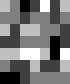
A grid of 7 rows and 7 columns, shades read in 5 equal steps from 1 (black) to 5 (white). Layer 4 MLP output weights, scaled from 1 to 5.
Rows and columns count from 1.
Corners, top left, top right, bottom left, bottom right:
4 4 1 3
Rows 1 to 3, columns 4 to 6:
2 5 2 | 3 3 2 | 4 3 3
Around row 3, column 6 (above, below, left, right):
2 1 3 2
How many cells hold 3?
16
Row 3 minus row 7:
3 1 2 1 0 0 -1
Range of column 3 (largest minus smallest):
4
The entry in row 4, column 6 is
1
